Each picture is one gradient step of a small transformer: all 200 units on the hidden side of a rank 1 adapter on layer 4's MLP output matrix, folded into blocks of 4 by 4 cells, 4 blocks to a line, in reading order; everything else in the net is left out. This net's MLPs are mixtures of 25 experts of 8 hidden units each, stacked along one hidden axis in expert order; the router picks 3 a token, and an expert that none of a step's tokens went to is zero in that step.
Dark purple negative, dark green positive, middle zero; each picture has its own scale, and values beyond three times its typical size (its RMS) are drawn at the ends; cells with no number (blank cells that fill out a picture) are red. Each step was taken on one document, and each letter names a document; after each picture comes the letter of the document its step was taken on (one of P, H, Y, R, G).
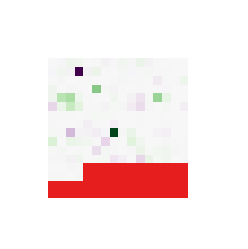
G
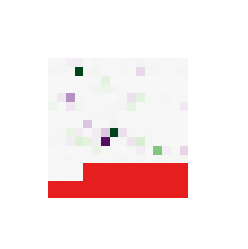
G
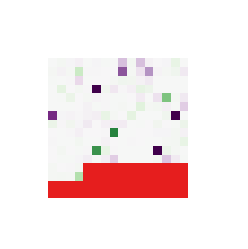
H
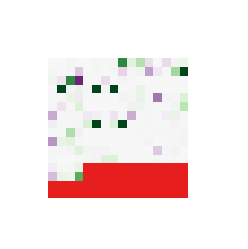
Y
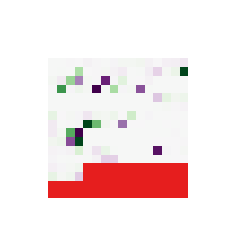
Y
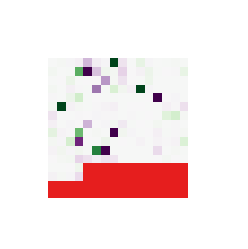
H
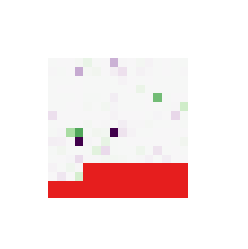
H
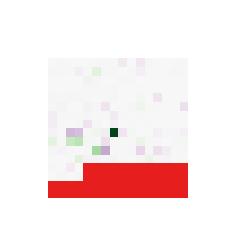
H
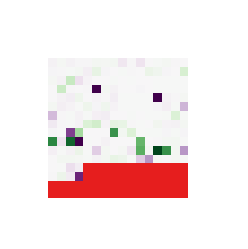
H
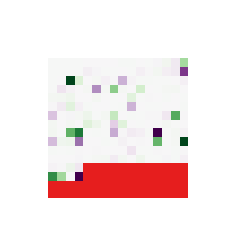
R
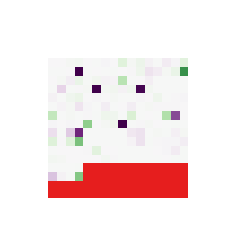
Y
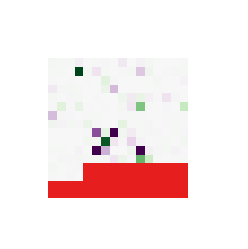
G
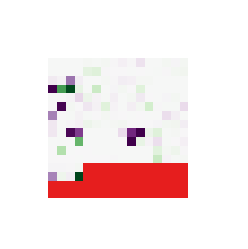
R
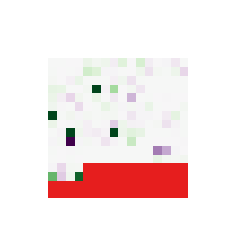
R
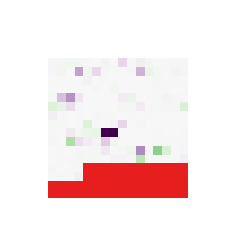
G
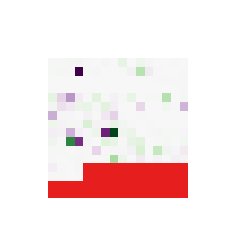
G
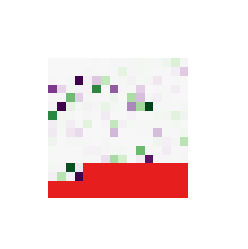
R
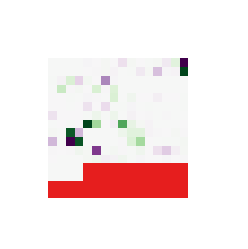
Y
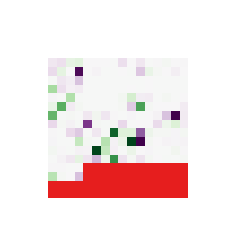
G
